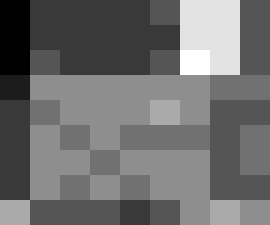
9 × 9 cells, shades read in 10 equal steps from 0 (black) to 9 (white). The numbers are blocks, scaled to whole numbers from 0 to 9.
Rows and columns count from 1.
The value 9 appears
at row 3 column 7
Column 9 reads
3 3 3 4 3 4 4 3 5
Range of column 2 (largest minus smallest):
3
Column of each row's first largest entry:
7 7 7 2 6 2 2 2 1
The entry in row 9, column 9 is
5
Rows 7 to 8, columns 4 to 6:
4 5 5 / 5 4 5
